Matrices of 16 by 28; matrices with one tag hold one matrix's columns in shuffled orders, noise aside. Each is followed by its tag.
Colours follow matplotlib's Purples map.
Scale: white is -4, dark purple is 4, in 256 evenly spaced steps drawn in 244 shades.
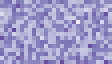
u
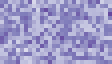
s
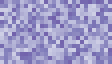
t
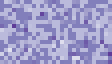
u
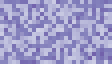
t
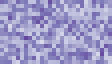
t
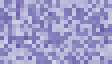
s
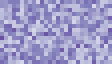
t
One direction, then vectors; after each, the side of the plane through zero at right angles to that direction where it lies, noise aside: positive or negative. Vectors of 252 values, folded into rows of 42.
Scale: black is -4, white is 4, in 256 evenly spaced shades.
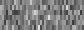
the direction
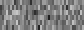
negative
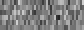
negative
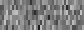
negative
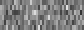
positive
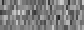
negative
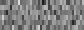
positive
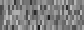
negative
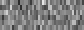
negative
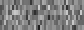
negative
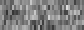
positive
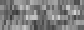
positive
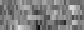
negative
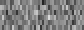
positive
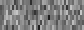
negative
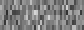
positive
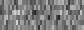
negative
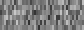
negative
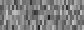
negative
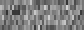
positive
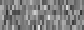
positive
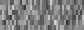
positive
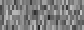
negative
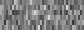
positive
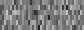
negative
